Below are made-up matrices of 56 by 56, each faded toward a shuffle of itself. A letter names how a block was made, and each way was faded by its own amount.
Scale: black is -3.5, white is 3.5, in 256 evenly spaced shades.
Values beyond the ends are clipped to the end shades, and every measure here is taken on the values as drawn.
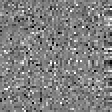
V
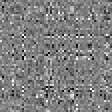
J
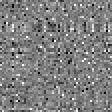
V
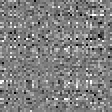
J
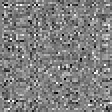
V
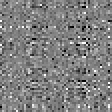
J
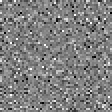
V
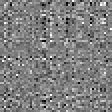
J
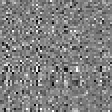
J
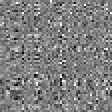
J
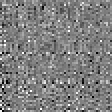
J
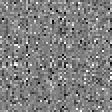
V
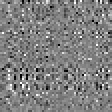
J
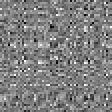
J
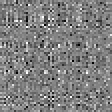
J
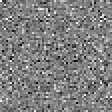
V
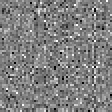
V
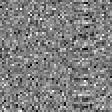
V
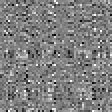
J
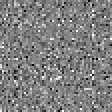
V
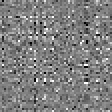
J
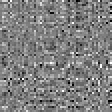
J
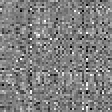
J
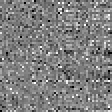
V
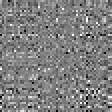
J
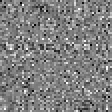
V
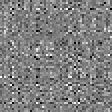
J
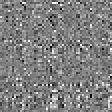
J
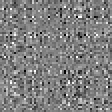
J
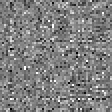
V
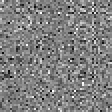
V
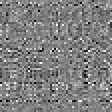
J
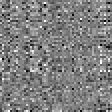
J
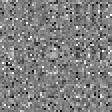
V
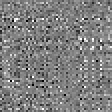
J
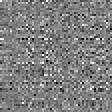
J
